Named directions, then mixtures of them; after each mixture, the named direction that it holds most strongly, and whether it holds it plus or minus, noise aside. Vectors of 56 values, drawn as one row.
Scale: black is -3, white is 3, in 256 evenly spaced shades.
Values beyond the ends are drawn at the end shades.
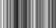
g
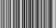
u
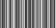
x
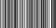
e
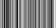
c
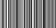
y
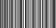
u, minus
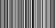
y, minus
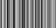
x, minus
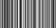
u, minus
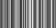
u, minus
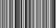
x, plus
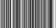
u, plus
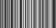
u, minus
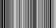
g, minus
